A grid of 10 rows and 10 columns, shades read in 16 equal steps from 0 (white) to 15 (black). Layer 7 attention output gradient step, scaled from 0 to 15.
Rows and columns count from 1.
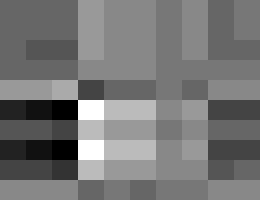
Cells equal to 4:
6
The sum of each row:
79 79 82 80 77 85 80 85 83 77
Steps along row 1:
same same down up same up down up down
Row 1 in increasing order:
6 7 7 7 8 8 9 9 9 9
